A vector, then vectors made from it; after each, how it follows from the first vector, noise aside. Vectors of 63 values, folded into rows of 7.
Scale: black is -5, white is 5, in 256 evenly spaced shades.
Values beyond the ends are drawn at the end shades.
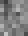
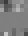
partly zeroed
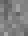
shrunk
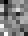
scaled up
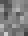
copied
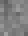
shrunk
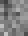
copied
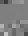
partly zeroed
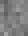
shrunk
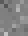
partly zeroed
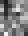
scaled up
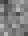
copied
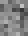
wrapped around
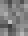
wrapped around
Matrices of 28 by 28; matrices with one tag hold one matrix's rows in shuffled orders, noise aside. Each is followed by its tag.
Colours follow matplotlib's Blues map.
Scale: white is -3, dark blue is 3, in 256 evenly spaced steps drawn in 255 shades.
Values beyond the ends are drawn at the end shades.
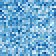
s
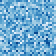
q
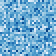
q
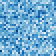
s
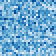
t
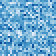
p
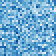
s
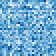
p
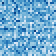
t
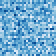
t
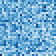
s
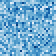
q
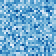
q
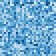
q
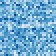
t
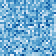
q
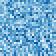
q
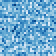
t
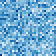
s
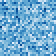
s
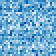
p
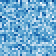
s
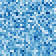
q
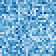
s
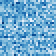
t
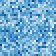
s
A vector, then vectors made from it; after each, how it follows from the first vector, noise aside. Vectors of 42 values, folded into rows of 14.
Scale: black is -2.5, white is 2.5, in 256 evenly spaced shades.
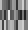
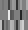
partly zeroed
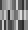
negated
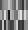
negated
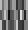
sign-scrambled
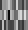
negated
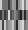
copied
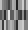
copied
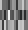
copied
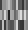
negated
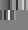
partly zeroed
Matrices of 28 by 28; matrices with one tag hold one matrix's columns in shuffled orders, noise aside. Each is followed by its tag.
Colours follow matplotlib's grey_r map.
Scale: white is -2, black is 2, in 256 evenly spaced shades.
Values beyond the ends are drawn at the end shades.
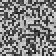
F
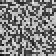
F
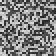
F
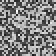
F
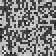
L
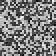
F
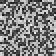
F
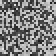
L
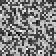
F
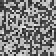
L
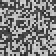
L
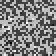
F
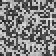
L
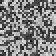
L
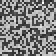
F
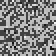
F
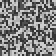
L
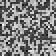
L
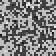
L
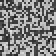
L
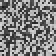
L
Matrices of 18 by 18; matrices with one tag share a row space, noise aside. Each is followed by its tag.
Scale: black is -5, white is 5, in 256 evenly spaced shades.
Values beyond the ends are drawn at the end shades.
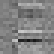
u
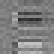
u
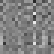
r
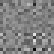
r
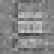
u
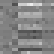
u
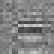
u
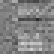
u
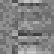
u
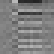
u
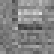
u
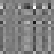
r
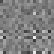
r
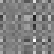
r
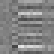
u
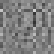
r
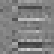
u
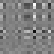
r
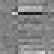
u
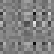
r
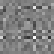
r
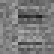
u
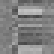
u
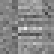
u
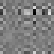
r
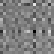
r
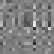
r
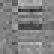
u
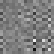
r
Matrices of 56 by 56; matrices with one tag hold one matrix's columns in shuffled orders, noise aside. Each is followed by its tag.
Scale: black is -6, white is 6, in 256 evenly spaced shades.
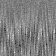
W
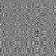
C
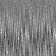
W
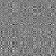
C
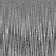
W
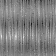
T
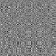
C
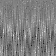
W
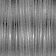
T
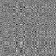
C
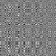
C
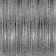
T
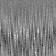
W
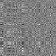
C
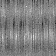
T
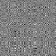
C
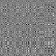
C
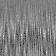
W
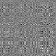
C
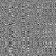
C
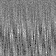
W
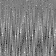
W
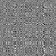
C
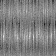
T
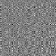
C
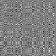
C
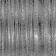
T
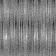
T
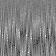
W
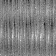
T
